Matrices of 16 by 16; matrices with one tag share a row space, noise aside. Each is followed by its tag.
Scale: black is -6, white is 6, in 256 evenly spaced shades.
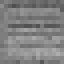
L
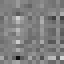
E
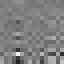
E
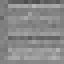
L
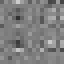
E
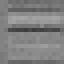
L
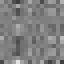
E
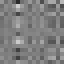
E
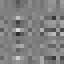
E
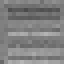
L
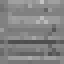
L
